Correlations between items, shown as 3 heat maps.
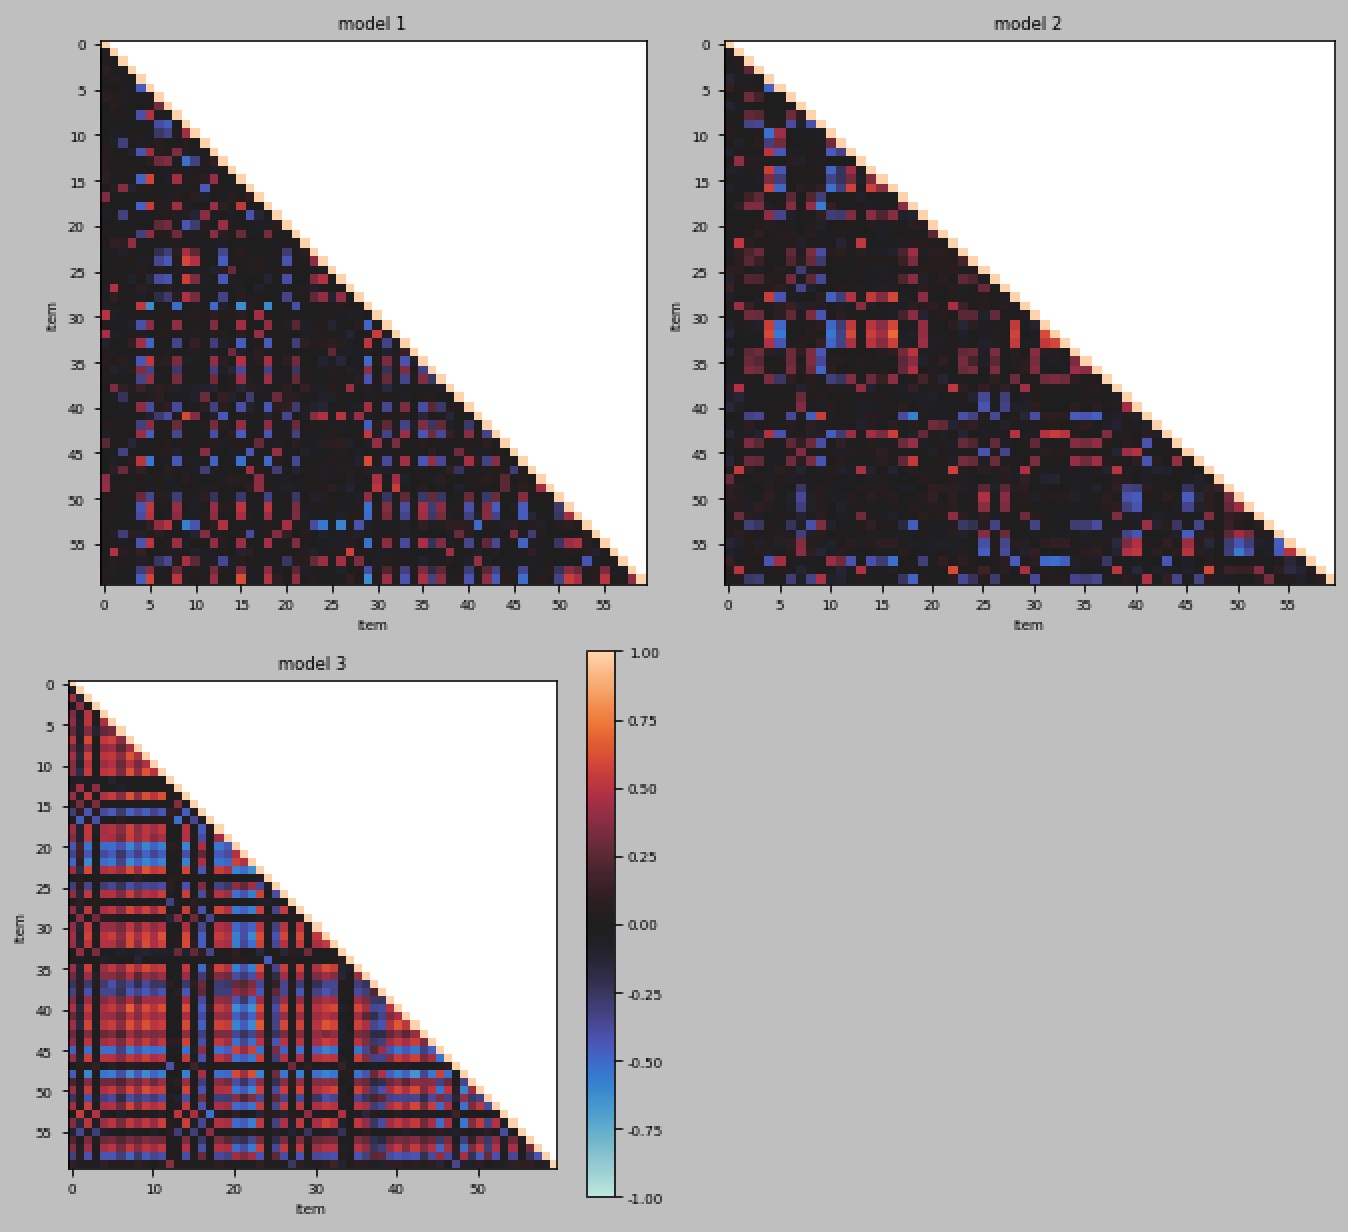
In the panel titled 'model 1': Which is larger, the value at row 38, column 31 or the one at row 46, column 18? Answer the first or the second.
the first
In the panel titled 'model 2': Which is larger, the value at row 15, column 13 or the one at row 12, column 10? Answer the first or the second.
the first
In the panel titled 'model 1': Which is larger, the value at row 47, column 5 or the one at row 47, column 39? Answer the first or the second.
the first
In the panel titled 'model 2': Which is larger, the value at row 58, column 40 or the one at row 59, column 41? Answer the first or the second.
the second
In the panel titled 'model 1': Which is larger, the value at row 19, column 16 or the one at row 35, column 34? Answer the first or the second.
the second
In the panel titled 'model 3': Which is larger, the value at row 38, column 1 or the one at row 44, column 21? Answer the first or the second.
the first
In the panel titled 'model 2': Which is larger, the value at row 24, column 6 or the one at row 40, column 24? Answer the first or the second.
the first
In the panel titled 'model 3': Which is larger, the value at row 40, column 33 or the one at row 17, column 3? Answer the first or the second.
the first
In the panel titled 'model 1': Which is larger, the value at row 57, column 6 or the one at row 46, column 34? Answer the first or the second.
the second
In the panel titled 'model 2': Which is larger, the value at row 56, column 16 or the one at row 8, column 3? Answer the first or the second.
the second
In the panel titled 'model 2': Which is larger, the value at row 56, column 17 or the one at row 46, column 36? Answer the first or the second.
the second
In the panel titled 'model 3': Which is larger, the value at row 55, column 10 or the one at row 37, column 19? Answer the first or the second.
the first
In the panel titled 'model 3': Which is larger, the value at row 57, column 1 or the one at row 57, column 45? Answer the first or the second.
the first
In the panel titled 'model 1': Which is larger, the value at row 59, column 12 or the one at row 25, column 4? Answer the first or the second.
the first
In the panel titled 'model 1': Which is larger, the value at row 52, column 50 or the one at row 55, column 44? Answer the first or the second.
the second
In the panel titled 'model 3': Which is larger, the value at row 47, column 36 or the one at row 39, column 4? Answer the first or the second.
the second
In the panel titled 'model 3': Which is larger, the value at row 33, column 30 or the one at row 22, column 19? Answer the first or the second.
the first
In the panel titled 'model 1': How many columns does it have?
60
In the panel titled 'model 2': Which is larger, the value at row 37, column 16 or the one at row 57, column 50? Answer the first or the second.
the first
